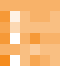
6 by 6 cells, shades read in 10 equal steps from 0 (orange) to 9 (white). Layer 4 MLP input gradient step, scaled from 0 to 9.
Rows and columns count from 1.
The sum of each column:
10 38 22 18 20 22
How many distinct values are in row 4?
3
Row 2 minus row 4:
0 -1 1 2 0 1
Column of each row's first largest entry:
1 2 2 2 4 2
